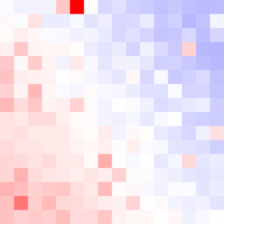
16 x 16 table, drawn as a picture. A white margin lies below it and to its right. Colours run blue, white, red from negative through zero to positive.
No row or column stands out. No regular stripes run through it. There is an overall slope up to the bottom left. The ninth with the lowest average is the top right. The halves do not mirror each other. Fine speckle covers the field. The values are skewed, with a long tail toward high values.
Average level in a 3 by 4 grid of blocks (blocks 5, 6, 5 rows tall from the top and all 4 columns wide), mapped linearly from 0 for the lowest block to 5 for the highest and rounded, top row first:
3310 | 4321 | 5432
